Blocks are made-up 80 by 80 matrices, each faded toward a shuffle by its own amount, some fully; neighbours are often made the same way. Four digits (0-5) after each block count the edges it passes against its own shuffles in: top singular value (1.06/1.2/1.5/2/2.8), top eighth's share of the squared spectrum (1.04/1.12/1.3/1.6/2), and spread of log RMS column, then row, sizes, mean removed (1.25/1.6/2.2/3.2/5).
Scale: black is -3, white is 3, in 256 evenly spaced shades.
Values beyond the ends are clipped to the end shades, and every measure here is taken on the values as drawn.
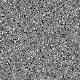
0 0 1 0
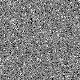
0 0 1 0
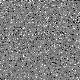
0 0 0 1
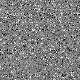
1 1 0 3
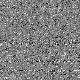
1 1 0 2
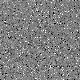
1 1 0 1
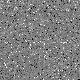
0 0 0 0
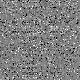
3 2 1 1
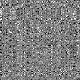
4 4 2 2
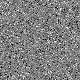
0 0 0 0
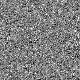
0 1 1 0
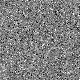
0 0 0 0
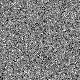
0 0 0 0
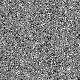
0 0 0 0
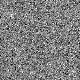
0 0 1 0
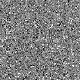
3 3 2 1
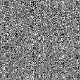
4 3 2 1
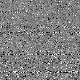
2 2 0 3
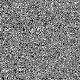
1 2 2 1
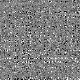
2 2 3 3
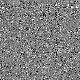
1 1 1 2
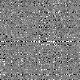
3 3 3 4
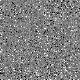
1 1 2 2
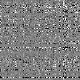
2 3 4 4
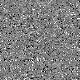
1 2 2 2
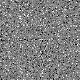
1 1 1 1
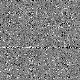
2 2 2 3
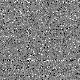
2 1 1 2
